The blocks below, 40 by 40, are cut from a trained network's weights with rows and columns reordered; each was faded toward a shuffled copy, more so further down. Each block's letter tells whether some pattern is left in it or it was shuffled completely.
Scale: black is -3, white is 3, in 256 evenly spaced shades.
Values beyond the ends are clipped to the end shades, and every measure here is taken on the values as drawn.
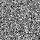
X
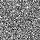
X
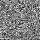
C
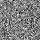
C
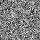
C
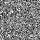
X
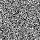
X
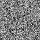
X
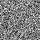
X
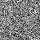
X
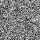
X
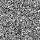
C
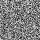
X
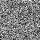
X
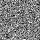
X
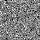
X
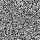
X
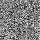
X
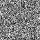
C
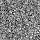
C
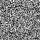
X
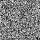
X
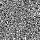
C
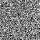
C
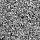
X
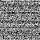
C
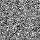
C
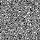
X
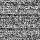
C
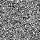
X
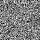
X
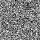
C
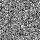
X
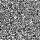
X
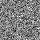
X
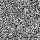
X
